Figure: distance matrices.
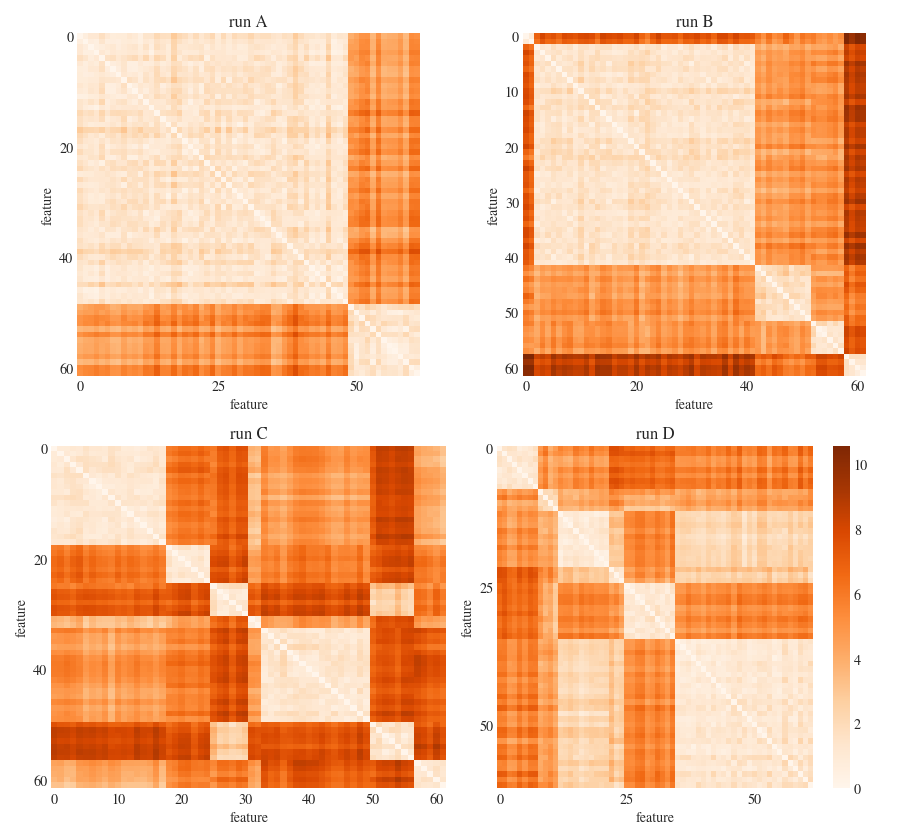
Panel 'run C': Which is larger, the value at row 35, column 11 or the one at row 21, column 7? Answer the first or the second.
the second
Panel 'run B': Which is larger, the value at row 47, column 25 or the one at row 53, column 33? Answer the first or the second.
the second
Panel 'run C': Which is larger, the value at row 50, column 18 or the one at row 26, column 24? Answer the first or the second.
the second
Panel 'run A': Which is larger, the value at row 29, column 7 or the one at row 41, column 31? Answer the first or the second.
the second
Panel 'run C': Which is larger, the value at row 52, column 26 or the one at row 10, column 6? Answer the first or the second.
the first
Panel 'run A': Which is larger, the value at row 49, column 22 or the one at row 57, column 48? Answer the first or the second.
the second
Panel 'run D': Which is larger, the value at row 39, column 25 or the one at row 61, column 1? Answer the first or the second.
the second
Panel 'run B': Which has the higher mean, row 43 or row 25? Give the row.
43
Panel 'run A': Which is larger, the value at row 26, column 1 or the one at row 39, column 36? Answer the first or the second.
the second
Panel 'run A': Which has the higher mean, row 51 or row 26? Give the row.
51
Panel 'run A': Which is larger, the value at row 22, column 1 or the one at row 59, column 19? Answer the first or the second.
the second
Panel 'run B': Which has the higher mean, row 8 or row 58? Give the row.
58
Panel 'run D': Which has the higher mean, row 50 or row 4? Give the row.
4
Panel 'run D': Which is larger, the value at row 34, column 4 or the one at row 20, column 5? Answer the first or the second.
the first
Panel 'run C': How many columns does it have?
62
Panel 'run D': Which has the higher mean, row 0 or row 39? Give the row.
0
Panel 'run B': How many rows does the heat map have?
62
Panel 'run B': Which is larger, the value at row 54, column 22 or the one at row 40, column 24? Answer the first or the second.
the first
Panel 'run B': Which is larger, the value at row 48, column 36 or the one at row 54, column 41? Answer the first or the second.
the first
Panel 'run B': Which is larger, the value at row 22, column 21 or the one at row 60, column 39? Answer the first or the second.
the second
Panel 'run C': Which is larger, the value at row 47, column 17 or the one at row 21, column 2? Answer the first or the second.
the second
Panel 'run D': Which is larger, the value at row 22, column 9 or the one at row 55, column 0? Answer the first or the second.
the second
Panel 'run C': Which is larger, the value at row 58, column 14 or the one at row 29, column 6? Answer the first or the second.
the second
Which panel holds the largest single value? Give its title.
run B
